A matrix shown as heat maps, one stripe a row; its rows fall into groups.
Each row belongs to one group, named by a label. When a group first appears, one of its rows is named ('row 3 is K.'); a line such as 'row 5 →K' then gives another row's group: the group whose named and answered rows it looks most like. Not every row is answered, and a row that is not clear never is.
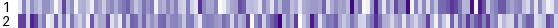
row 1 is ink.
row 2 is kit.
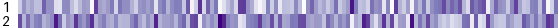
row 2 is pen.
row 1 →ink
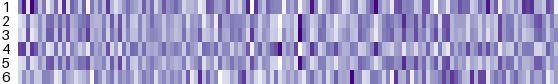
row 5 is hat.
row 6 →ink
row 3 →hat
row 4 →kit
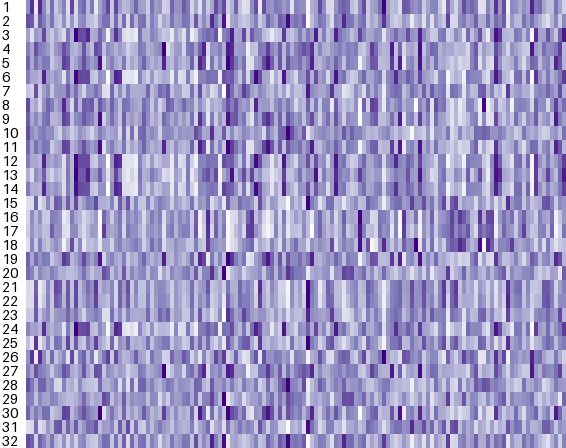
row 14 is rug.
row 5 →pen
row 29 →kit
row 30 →pen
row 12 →rug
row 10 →kit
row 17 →ink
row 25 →hat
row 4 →pen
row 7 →hat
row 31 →hat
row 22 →hat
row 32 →kit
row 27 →pen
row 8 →pen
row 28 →kit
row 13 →rug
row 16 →ink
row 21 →hat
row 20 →kit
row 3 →rug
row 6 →rug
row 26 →kit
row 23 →hat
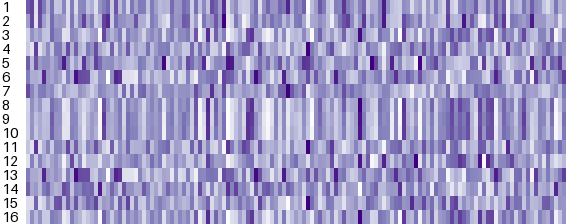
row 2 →kit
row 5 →pen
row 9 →ink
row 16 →ink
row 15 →hat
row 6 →rug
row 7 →kit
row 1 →kit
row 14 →pen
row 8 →ink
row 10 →ink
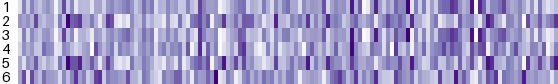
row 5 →rug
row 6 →kit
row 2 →rug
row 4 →ink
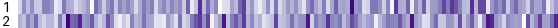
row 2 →rug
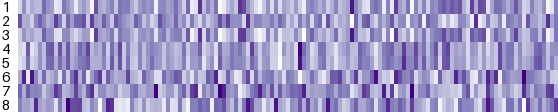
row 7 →pen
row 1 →ink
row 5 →hat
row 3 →ink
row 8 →rug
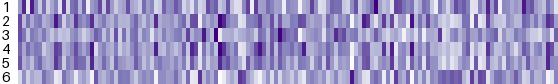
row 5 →pen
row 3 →kit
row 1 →kit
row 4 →pen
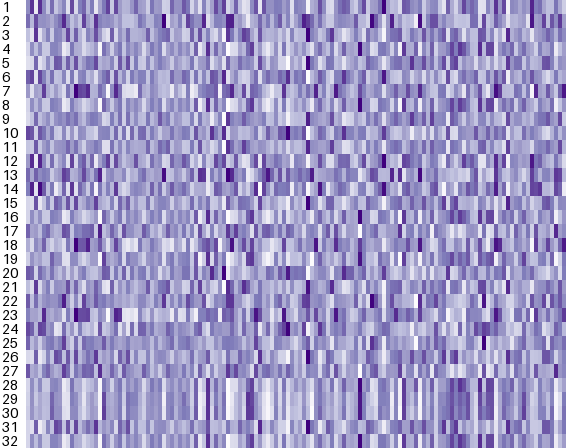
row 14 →kit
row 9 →hat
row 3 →hat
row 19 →ink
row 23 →rug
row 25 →pen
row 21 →hat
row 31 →hat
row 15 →hat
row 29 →ink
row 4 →ink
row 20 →kit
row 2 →pen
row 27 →pen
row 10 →kit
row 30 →ink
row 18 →rug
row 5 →hat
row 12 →kit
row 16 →ink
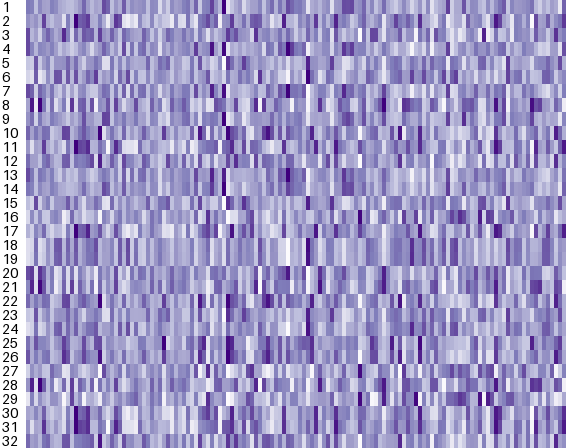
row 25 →pen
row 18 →hat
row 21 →kit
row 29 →ink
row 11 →rug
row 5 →hat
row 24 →hat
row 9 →kit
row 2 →rug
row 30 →rug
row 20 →kit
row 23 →hat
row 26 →pen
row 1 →kit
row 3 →pen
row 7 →kit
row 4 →kit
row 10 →pen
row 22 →pen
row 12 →pen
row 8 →kit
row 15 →hat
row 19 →hat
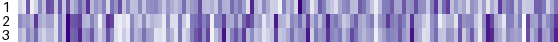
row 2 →rug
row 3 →rug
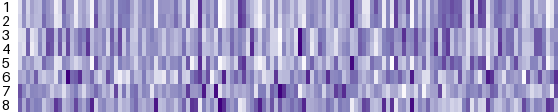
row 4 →hat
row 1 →ink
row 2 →ink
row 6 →rug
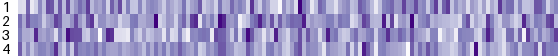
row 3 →rug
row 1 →hat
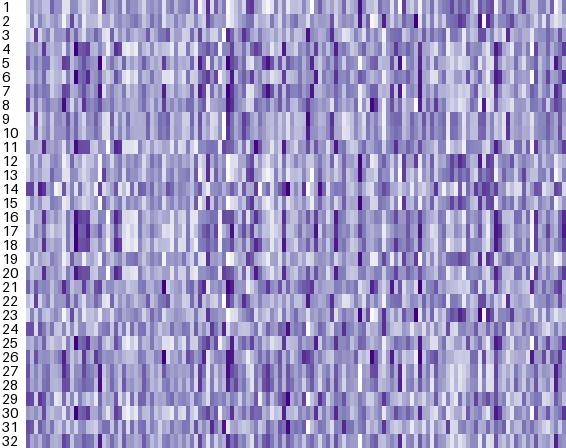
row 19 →ink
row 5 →pen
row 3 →hat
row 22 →hat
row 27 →pen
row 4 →rug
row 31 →kit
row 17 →rug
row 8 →pen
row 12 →ink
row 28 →pen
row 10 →hat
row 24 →kit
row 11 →rug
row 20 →rug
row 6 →rug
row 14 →kit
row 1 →ink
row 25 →rug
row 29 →kit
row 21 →pen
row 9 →hat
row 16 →rug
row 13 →ink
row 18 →rug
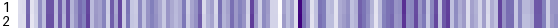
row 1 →hat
